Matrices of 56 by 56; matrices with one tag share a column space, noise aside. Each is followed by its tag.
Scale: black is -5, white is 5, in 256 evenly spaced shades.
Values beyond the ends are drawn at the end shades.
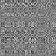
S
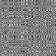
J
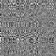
S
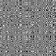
J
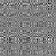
S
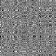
J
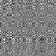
S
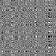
J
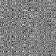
J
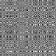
J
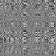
S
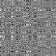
J
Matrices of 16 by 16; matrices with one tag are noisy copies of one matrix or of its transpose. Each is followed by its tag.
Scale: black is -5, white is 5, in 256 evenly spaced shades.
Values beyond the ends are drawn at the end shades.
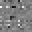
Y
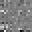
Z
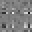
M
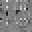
Y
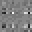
M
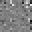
Z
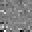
Z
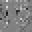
Y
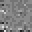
Z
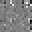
Z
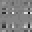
M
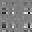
M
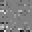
Z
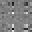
M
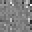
Z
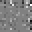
Z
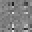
M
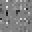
Y
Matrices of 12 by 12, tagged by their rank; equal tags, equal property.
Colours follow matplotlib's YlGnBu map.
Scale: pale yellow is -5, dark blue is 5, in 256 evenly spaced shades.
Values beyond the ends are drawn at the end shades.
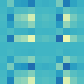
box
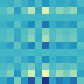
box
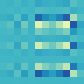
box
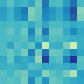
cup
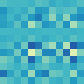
cup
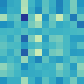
cup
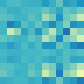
cup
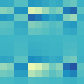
box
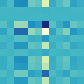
box
